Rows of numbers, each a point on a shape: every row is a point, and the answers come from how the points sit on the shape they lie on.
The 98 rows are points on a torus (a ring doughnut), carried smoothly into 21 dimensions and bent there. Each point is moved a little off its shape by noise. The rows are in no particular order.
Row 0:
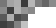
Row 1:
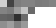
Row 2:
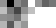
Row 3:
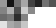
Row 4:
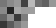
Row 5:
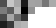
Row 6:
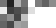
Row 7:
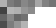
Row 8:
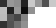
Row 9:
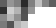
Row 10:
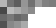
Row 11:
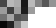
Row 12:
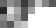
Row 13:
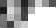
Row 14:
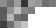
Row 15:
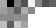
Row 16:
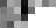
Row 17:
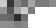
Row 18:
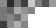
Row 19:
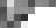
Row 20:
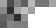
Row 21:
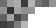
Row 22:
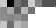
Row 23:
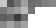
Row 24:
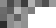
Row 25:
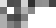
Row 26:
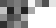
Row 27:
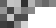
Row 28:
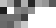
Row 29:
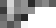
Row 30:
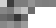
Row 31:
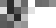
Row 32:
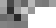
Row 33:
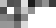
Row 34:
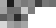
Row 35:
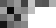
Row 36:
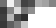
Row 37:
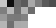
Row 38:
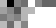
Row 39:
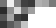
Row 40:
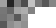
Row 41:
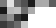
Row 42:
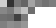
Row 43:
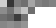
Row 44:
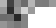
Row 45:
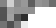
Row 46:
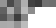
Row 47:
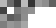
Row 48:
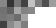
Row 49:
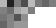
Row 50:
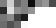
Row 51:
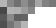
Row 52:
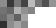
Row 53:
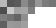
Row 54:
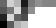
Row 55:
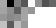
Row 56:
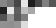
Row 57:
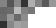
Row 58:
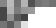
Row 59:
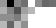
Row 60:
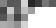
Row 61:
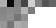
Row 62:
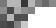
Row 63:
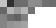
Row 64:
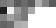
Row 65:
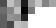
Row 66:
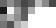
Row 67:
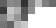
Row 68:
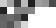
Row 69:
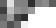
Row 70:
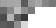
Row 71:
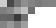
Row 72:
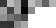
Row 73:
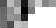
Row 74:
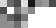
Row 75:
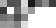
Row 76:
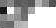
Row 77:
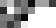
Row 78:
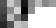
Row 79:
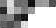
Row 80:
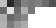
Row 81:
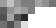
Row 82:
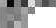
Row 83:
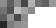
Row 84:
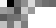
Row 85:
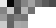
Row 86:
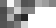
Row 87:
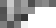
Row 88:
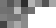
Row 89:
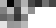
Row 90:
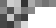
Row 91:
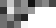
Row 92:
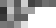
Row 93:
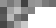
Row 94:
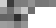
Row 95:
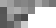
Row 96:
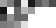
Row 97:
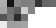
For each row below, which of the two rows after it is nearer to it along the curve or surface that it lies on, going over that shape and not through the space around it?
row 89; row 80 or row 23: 23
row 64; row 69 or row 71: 71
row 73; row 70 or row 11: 11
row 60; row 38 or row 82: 82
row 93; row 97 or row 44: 44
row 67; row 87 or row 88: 88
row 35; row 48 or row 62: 62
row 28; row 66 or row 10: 66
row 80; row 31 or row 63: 63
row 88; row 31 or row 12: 12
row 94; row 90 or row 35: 35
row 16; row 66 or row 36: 66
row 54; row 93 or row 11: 11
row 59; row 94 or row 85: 85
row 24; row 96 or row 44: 44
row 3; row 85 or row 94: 94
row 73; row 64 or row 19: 64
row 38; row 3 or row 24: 24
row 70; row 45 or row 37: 45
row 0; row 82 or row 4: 4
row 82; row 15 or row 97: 15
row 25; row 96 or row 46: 96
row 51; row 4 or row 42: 42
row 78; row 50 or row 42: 50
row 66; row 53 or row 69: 53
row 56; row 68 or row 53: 68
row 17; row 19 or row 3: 3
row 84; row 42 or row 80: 80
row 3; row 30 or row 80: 30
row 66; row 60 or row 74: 74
